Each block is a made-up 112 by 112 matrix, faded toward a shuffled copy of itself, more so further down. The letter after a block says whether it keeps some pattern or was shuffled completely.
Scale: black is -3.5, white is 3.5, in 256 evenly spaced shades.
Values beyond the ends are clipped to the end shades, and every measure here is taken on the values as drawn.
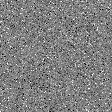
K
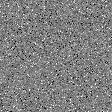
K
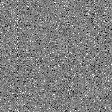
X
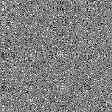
X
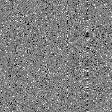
X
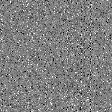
X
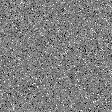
K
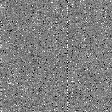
X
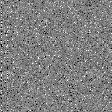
X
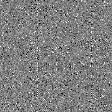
X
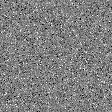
K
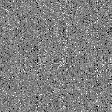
X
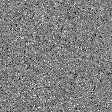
K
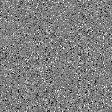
X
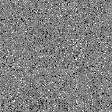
X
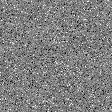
K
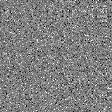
X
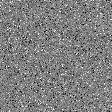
K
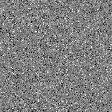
X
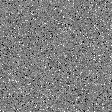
K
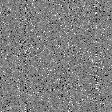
X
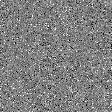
X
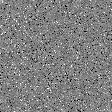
K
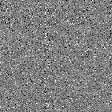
X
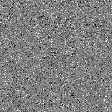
X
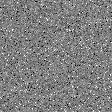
K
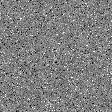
K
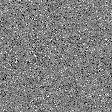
K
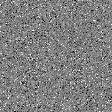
X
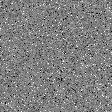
K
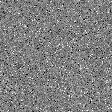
K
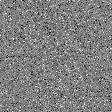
K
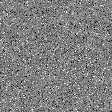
K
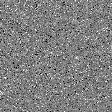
X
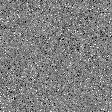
K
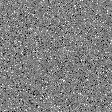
K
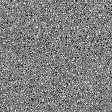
K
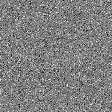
X
